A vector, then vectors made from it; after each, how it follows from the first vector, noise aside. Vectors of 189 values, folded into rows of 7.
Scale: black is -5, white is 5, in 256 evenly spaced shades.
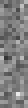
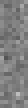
shrunk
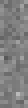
shrunk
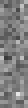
copied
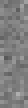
shrunk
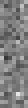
copied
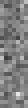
copied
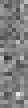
copied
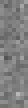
shrunk
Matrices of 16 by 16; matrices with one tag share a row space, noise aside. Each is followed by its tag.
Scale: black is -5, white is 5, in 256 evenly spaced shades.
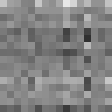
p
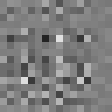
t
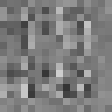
t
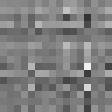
p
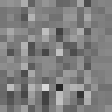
t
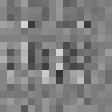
t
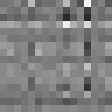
p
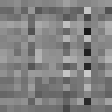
p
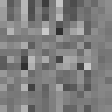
t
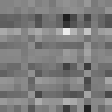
p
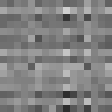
p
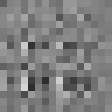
t
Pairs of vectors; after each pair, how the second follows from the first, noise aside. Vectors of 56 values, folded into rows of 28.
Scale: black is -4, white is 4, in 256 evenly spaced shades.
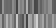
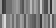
wrapped around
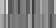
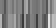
reversed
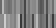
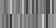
shuffled
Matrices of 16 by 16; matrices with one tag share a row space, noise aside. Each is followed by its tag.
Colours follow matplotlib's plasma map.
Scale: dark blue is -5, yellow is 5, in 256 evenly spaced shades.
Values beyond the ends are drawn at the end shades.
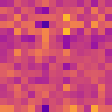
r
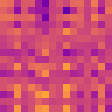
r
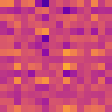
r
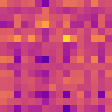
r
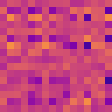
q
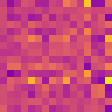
q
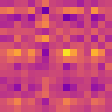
r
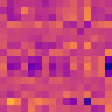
q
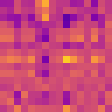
r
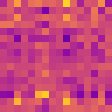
r
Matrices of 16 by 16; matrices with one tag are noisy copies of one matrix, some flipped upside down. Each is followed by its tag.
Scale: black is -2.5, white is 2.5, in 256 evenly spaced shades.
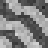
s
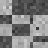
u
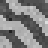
s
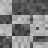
u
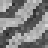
s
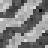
s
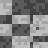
u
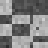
u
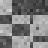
u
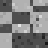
u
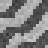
s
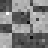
u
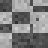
u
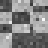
u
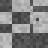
u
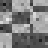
u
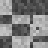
u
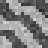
s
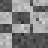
u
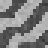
s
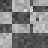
u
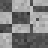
u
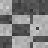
u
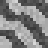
s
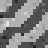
s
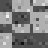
u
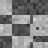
u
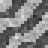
s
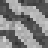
s
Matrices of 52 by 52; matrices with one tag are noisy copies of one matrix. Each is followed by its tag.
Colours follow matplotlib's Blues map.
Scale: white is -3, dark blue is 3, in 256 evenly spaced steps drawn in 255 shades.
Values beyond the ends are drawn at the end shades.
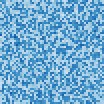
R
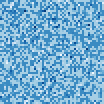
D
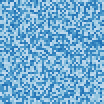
D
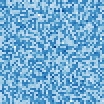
R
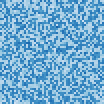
R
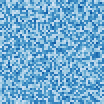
R
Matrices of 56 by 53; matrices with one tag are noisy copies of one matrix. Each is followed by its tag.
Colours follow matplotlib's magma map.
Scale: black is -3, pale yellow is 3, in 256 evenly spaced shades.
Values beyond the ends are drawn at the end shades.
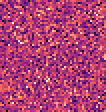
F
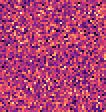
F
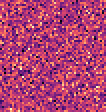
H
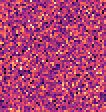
H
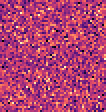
F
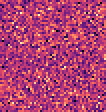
F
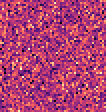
H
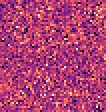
F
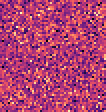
F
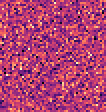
H
